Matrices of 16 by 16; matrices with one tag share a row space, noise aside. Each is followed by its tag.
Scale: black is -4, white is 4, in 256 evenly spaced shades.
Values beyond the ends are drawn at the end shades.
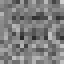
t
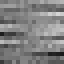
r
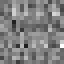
t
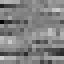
r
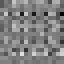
t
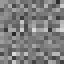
t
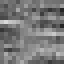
r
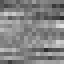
r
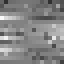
r
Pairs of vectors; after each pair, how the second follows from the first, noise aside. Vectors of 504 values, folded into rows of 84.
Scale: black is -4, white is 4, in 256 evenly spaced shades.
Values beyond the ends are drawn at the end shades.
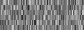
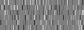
partly zeroed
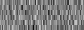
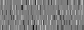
partly zeroed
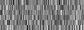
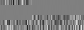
partly zeroed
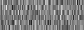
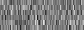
shuffled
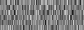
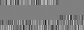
partly zeroed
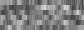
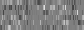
partly zeroed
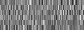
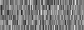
shuffled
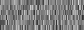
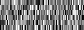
scaled up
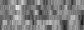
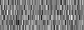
shuffled
